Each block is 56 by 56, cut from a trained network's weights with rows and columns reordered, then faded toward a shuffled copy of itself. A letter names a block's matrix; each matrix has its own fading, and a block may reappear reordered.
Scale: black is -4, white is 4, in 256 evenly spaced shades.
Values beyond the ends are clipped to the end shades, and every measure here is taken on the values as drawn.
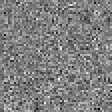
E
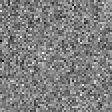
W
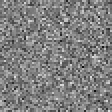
W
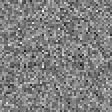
W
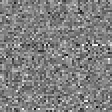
E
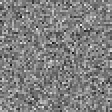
W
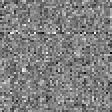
E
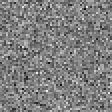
W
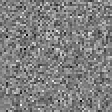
E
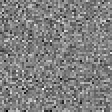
E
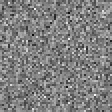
W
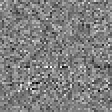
E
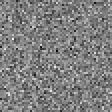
W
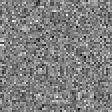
E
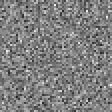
W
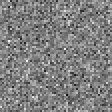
W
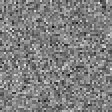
W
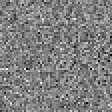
E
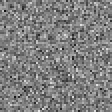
W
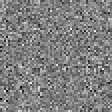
E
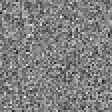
W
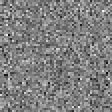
E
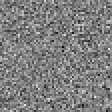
W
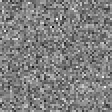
W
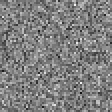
W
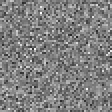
W
